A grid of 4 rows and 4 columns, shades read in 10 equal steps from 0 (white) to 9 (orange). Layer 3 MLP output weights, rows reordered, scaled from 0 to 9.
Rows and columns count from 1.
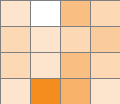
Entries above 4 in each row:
1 0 1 2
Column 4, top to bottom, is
3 4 3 2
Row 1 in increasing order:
0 2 3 5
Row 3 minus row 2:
0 0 2 -1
